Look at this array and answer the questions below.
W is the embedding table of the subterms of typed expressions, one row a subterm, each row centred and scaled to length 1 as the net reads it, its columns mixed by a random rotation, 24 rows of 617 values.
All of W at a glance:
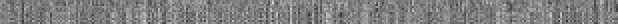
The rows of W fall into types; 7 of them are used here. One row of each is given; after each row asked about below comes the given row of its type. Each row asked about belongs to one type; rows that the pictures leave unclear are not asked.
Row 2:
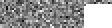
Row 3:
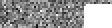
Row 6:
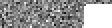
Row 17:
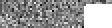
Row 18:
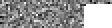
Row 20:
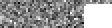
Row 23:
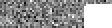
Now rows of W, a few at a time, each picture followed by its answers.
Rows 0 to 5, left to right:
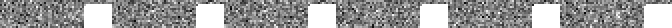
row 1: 2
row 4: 17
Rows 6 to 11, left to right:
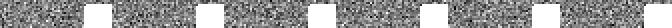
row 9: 17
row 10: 2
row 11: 17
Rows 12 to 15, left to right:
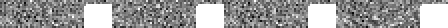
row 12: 23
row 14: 23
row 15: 20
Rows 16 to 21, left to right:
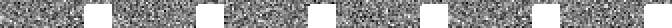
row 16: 20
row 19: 23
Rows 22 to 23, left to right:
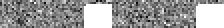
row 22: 2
